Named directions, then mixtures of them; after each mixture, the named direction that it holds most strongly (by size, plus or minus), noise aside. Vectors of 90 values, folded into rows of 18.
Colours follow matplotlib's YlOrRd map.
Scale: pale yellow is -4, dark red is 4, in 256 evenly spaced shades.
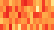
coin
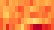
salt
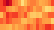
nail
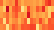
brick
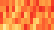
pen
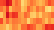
nail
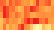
salt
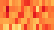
coin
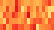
brick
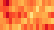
nail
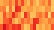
pen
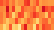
pen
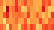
brick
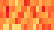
pen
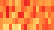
pen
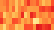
pen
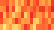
pen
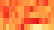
salt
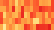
pen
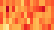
pen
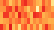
coin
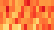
pen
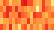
coin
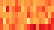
brick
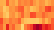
salt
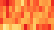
pen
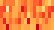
brick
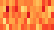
brick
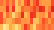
pen
